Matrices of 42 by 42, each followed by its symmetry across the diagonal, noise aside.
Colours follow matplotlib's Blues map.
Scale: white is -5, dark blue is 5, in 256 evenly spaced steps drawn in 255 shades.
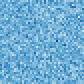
neither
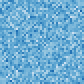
symmetric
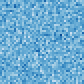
neither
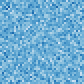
symmetric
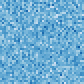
neither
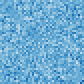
symmetric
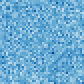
symmetric
